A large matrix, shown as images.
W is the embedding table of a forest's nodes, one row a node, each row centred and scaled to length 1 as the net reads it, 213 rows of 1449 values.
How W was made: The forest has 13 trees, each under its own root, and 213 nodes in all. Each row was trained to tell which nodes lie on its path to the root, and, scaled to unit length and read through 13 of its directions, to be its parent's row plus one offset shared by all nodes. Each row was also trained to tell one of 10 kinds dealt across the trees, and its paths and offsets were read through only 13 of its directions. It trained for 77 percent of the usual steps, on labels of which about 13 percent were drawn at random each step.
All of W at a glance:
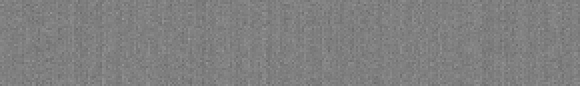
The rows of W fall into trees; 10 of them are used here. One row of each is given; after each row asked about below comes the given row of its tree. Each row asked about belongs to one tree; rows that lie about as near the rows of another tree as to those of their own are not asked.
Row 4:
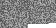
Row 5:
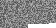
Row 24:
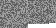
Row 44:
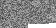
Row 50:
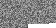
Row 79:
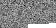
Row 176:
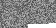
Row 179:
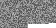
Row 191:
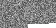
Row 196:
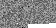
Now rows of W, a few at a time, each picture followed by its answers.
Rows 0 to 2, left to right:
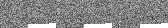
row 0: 79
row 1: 24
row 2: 5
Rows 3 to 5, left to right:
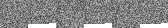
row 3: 5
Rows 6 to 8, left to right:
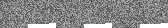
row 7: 176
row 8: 44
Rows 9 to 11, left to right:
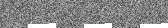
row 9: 179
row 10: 44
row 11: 179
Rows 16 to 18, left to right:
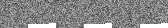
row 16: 176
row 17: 24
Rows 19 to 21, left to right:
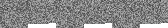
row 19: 5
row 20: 5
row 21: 50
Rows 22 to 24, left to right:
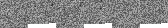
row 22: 179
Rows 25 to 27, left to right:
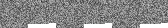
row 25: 179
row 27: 44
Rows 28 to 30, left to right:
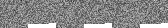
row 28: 44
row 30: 191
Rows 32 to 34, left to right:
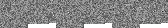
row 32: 79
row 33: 79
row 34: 191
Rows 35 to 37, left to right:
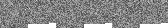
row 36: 79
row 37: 179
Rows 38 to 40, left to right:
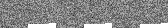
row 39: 196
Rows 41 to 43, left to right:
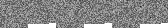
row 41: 50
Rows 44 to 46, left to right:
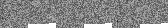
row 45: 5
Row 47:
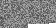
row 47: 50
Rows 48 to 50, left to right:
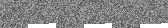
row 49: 79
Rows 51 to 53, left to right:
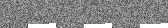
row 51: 5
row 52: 24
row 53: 179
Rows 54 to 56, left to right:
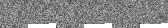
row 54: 4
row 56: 191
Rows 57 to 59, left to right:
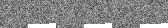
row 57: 50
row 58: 191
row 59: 24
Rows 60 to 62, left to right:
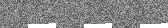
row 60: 191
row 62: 44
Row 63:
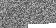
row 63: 44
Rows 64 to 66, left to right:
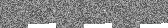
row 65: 4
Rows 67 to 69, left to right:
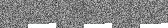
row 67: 4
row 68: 44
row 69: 5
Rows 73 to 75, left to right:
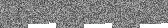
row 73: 196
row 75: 79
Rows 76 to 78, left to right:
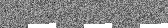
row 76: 176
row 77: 196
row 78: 5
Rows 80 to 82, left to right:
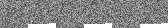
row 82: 191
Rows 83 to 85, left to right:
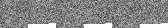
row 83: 5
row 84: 176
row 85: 179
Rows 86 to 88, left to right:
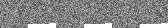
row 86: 191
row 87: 79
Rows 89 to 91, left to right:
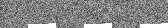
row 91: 179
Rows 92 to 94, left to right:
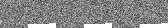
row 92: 176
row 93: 24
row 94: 79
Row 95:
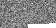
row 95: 191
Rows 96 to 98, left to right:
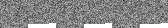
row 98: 79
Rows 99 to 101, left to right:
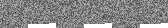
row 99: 79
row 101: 44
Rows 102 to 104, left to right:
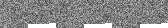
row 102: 24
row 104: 176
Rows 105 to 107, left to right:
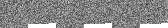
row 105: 44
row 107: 24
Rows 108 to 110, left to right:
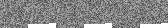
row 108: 196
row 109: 196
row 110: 5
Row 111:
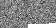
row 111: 4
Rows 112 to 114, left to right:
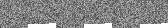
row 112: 79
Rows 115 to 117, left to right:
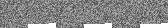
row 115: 44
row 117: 179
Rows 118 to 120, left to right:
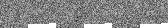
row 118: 176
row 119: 44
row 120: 50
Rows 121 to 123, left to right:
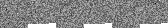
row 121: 44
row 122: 179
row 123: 79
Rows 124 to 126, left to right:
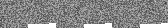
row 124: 50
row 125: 79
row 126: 50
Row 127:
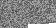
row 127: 44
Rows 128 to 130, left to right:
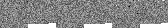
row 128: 4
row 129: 50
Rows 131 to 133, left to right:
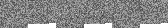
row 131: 24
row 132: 50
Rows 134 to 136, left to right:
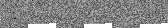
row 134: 24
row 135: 50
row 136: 79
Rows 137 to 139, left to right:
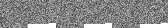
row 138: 176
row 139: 191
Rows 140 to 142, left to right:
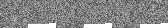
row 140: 4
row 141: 24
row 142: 4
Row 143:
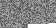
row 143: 179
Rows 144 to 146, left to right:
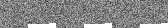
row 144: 176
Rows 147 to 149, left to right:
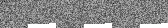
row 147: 79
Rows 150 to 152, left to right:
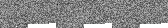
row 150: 24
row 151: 191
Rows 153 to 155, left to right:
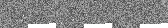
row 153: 24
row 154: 179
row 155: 24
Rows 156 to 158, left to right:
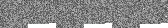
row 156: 4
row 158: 176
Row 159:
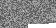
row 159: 44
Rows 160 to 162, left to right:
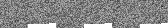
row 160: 176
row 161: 44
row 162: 191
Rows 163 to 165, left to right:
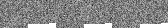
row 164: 191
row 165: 4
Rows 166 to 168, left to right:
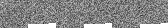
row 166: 44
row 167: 176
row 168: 44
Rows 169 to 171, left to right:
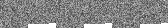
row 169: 5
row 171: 24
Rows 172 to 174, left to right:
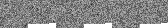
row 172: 50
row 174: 179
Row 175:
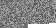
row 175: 24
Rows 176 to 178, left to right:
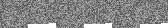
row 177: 50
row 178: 79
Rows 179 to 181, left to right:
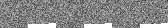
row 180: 44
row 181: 191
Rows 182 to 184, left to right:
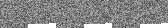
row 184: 24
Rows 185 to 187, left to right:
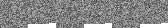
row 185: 79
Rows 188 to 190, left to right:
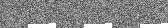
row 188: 176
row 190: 5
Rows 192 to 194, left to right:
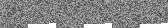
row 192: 24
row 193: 79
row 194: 191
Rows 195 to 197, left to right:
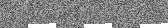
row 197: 50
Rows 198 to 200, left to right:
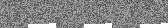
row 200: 191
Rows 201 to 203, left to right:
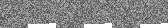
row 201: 50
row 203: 5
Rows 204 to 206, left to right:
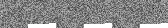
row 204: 196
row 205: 50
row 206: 50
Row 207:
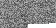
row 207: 24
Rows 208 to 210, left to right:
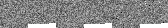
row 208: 24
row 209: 191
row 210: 50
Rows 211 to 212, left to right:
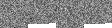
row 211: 79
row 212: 5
